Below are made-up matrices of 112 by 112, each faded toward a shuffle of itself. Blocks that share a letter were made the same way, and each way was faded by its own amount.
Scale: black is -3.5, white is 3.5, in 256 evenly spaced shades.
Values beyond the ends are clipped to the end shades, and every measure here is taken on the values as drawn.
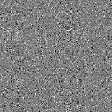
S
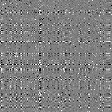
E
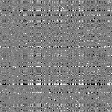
E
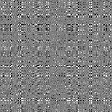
E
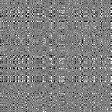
E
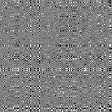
E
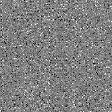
S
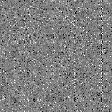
S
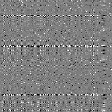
E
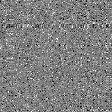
S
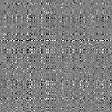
E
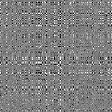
E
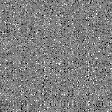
S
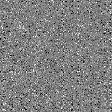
S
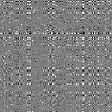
E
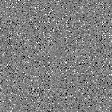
S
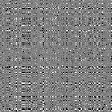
E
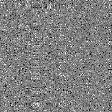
S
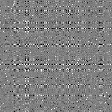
E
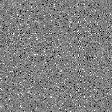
S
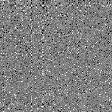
S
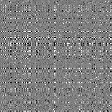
E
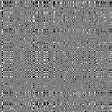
E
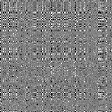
E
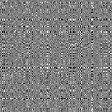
E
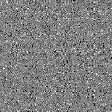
S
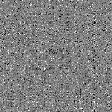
S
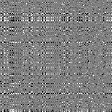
E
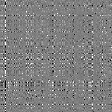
E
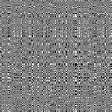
E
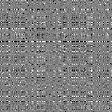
E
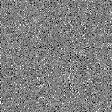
S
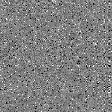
S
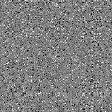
S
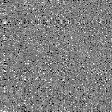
S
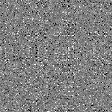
S
